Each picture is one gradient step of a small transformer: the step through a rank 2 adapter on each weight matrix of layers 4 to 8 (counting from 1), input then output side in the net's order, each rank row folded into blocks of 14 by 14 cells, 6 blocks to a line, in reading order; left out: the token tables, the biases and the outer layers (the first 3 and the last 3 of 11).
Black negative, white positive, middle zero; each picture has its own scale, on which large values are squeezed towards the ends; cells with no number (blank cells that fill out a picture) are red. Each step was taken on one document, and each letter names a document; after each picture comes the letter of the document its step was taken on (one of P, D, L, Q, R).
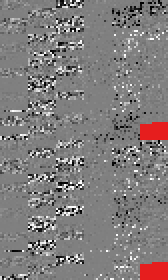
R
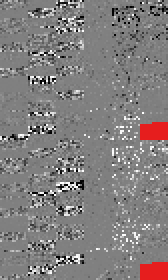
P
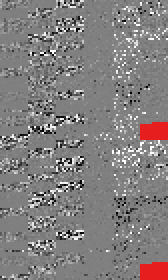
R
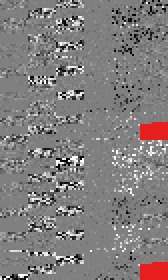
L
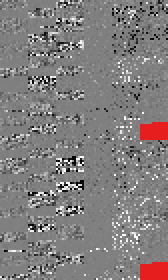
P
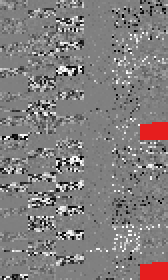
L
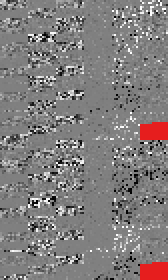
L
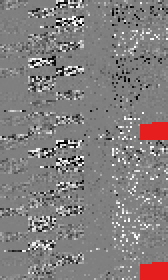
P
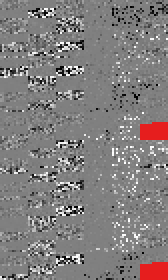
P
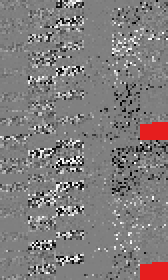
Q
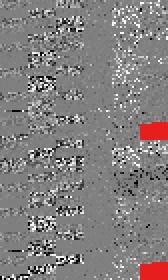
R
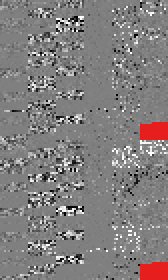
L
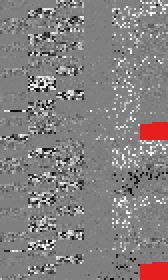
L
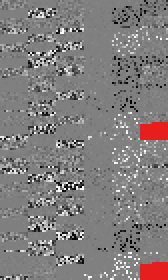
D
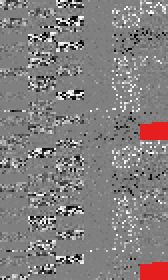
L
